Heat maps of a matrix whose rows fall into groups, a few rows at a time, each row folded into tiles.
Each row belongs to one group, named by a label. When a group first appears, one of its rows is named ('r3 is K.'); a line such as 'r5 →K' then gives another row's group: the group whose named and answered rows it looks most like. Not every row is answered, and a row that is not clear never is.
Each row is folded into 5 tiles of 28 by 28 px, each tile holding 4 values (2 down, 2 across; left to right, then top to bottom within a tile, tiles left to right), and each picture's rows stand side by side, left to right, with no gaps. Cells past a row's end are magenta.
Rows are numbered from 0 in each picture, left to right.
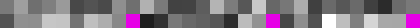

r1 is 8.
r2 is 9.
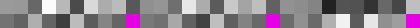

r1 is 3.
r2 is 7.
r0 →3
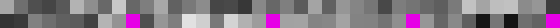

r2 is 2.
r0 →8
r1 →9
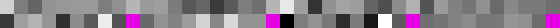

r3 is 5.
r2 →8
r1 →7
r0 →8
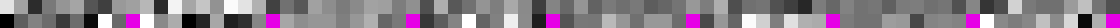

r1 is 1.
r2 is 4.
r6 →7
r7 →4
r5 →9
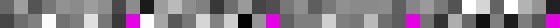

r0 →5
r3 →3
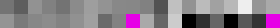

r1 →1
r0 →4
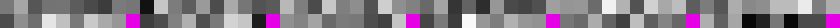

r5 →1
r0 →9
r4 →3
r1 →5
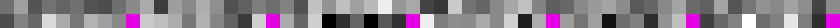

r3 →4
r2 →1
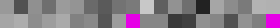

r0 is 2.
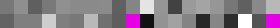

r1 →8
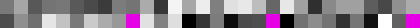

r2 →8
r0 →9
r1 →1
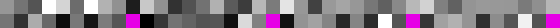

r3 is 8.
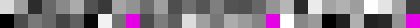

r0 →8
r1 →9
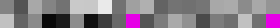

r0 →1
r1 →8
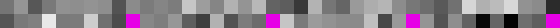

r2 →4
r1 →3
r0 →5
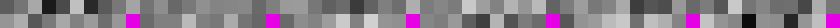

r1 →5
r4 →9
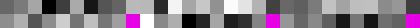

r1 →1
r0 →7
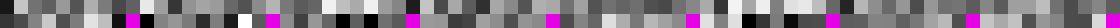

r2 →3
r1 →8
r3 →2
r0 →5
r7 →2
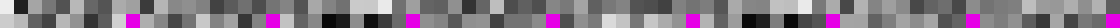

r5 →1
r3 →7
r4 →9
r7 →3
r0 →2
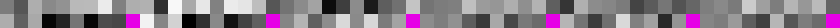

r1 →1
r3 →3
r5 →3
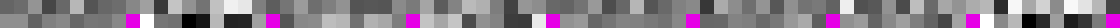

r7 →1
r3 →2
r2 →9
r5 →5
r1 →1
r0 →7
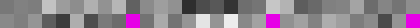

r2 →2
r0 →3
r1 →7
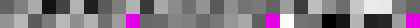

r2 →1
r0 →7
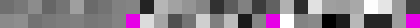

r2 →1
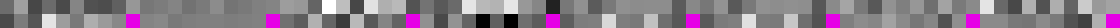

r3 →3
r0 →9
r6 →2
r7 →2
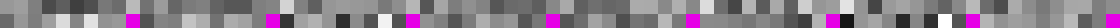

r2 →8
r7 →4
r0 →7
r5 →2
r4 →8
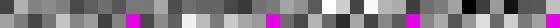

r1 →9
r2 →3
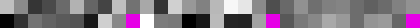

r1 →1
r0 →8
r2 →9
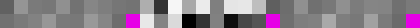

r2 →5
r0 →5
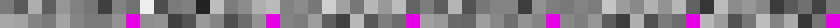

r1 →2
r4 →3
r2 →3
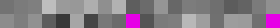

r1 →9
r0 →3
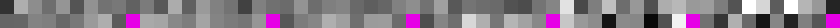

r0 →5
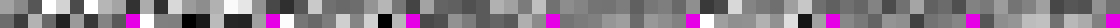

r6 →7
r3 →8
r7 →9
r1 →1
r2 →4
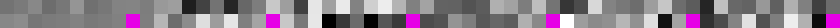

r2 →1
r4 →4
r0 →7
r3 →8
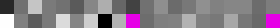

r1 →5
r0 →4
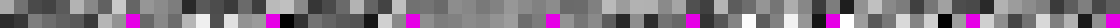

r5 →5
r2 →8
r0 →8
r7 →4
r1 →7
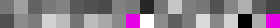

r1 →4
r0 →9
